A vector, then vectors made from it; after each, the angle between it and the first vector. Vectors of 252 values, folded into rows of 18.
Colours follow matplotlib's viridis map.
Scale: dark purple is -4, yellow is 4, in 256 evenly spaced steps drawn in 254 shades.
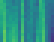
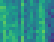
nearly parallel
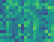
partly opposed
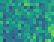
partly opposed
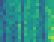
nearly opposite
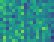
partly aligned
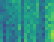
nearly opposite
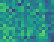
partly aligned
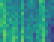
nearly parallel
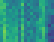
nearly parallel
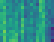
nearly parallel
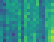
nearly opposite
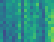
nearly opposite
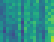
nearly opposite
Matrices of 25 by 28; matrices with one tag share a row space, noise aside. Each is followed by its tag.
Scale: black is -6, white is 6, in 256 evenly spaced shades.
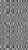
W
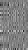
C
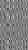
W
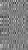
C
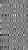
C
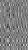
W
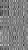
C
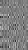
C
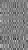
C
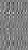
W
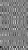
C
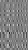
W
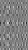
W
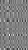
W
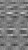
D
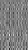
W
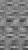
D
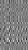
W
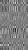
C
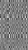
W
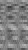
D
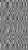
W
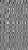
W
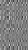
W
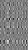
W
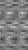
D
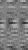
D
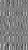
W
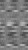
D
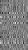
C
